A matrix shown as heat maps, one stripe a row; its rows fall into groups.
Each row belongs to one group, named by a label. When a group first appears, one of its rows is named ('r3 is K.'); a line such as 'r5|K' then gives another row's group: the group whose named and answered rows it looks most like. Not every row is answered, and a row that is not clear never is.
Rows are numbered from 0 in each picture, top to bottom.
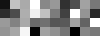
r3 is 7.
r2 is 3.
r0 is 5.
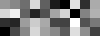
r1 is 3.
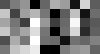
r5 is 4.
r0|7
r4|5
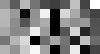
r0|3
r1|4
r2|4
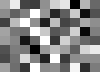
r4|4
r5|7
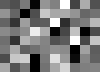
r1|4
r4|3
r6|7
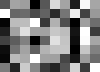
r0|7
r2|5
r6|5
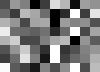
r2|4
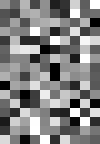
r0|3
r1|3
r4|7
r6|7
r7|4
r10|4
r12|3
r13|5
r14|5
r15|4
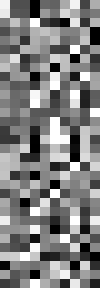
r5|3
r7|4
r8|7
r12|3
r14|7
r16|7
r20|4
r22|4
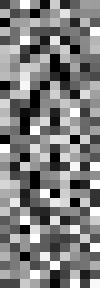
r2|5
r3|3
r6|4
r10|7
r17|4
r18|3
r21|4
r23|3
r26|5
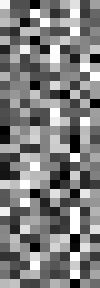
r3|3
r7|7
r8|3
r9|7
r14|5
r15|5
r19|3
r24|3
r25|3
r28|3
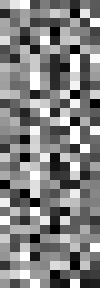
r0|7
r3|4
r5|7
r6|3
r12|4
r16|5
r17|4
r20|5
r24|4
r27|3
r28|7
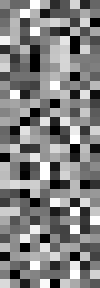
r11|4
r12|7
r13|4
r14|3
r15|3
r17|5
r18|4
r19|4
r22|7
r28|5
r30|3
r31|4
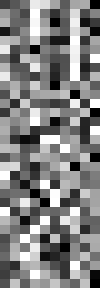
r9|4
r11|3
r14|3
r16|4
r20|4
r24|4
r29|3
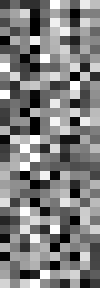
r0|7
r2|7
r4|5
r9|3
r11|7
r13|7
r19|4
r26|5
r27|4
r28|5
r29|4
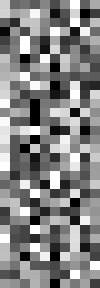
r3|5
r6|4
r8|7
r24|7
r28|4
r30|3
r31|4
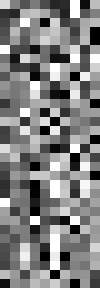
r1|3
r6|3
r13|4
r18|7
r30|4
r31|5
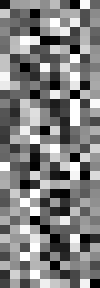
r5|7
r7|4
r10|7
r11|3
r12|3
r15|5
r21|5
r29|4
